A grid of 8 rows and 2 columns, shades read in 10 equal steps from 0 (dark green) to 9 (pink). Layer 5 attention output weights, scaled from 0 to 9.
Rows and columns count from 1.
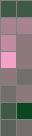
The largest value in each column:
9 6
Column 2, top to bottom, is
2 6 5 5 4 5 0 4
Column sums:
38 31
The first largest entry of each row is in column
1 1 1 1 1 2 1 2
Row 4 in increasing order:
5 9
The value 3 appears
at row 8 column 1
